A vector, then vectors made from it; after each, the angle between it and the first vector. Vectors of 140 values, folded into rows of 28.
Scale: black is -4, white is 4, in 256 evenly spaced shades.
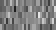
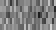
nearly opposite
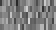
partly opposed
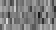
nearly opposite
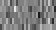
nearly opposite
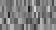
partly opposed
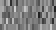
nearly opposite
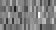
nearly parallel
